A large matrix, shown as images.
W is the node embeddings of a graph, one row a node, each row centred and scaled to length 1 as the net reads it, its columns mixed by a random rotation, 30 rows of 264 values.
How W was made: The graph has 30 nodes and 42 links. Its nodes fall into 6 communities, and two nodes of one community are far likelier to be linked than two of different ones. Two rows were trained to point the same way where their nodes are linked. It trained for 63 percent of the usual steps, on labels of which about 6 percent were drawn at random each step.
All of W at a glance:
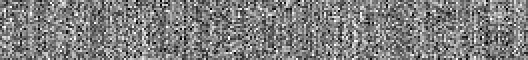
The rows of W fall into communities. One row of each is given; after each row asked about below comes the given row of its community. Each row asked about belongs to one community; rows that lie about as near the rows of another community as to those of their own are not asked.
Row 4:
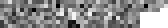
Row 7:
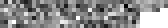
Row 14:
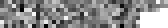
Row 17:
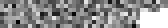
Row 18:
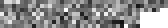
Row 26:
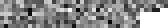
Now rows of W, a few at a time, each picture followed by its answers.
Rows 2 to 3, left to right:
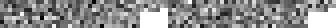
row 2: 17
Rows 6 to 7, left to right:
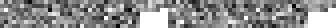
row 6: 7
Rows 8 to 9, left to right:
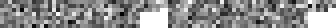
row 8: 4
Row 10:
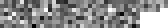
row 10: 26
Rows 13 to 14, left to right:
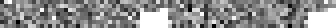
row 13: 17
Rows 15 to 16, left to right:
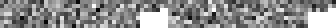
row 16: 26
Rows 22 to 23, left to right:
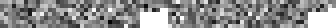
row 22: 26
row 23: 14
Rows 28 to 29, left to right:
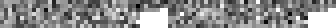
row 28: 18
